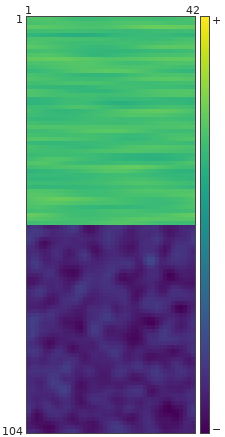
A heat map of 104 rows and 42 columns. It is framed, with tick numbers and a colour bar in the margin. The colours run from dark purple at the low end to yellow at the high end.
It is made of 2 by 1 panels. Panel 1,1: high, streaked across, faint in contrast. Panel 2,1: very low, blotchy, faint in contrast.
